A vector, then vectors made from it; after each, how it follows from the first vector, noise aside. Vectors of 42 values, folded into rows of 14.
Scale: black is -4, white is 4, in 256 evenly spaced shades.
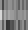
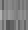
shrunk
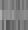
shrunk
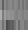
shrunk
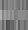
shrunk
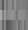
shrunk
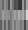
reversed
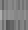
shrunk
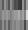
reversed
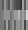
reversed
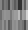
reversed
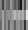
reversed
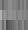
shrunk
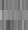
shrunk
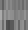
shrunk
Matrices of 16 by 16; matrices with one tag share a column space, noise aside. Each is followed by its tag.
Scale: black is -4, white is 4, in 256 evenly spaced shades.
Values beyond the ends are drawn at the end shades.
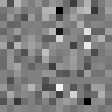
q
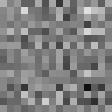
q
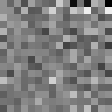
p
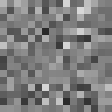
q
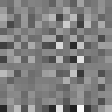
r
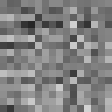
r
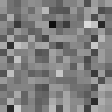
r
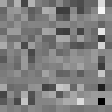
q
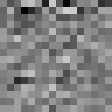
p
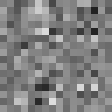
q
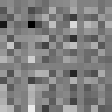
r
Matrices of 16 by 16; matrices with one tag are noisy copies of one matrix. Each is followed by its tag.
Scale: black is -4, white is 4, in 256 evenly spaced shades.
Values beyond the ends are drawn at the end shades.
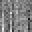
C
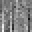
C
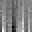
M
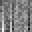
C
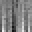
M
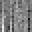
C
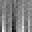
M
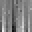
M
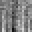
M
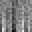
M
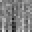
M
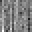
C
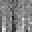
M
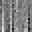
C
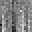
M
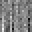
C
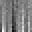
M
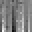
M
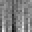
M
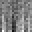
M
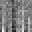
M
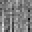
C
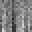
M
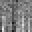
M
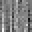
C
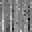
C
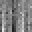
M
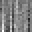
C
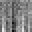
M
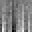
M
